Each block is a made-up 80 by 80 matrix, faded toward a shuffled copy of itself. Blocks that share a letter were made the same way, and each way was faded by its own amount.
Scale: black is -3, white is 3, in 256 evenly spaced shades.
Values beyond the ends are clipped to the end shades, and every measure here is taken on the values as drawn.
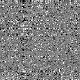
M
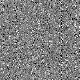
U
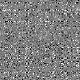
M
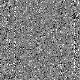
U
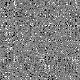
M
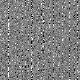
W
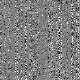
W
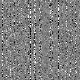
W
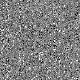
U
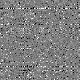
M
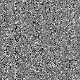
U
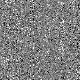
U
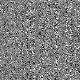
U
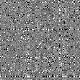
M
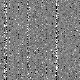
W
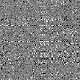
M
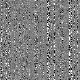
W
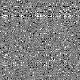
M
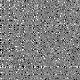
M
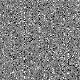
U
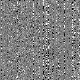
W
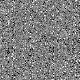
U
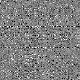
M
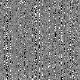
W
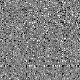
M
